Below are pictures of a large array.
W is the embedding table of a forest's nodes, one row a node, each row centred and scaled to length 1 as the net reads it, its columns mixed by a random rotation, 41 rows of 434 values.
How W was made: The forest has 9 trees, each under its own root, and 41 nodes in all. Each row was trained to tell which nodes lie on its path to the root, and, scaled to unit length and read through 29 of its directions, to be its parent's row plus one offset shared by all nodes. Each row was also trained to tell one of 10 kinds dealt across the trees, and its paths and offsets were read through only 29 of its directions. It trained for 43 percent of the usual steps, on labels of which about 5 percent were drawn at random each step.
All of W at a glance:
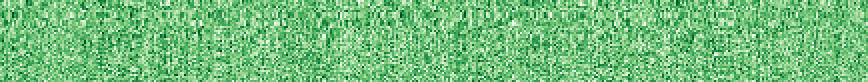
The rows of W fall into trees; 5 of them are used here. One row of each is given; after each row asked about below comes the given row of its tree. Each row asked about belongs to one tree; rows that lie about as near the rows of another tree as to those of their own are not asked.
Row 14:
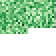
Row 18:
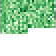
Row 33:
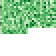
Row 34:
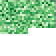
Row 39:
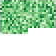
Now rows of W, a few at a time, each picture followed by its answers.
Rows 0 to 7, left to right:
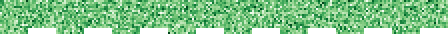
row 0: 18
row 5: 33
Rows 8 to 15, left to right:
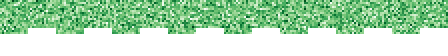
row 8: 18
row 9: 33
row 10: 33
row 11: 39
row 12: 39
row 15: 34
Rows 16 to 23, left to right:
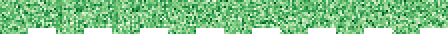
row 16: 34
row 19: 18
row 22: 39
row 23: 18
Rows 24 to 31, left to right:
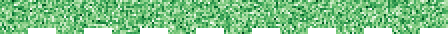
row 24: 18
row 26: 34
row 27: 34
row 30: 14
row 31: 34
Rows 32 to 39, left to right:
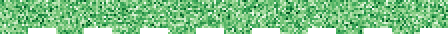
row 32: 18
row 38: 33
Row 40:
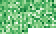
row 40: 18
